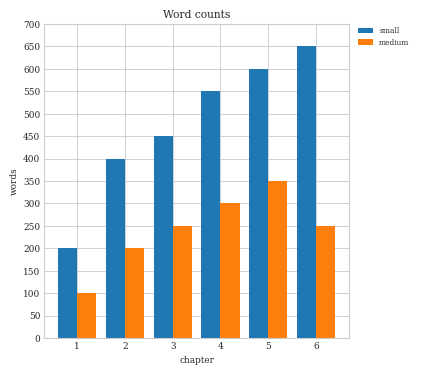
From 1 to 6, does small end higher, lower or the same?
higher
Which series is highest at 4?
small
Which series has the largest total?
small
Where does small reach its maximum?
6
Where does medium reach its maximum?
5
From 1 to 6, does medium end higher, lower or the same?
higher
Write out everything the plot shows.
Title: Word counts
x-axis: chapter, ticks 1 2 3 4 5 6
y-axis: words, ticks 0 50 100 150 200 250 300 350 400 450 500 550 600 650 700
Legend: small, medium
Values:
small: 200 400 450 550 600 650
medium: 100 200 250 300 350 250
